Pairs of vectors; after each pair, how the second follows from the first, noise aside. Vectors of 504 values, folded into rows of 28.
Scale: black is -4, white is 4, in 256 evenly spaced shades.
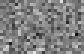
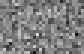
sign-scrambled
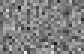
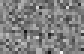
shuffled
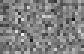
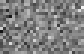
shuffled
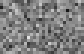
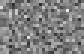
sign-scrambled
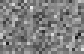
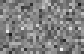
shuffled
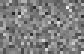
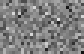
negated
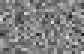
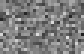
sign-scrambled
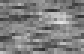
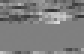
partly zeroed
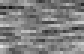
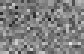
shuffled
